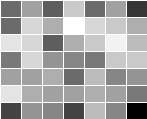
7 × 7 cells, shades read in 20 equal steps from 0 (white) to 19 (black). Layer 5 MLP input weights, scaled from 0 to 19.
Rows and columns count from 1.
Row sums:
67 33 33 48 53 45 78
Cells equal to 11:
4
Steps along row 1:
down up down up down up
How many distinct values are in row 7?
5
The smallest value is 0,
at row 2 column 4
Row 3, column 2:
3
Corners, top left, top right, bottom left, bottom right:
11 15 14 19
